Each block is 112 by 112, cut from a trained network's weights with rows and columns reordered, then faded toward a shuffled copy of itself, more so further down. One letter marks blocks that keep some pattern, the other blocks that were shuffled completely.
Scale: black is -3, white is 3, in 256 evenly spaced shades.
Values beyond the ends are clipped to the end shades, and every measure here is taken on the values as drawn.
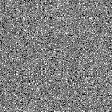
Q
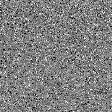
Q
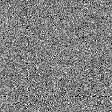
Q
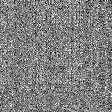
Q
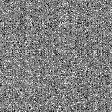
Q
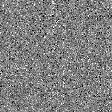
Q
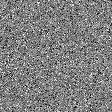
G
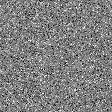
G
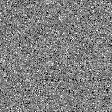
Q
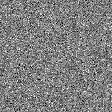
Q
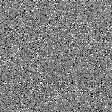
Q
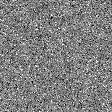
G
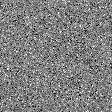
G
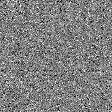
Q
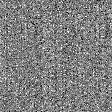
Q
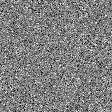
G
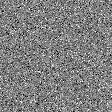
G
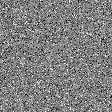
G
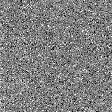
Q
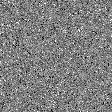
G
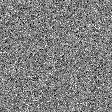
G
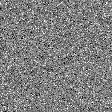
G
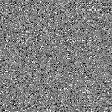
Q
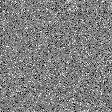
Q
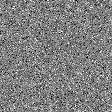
G
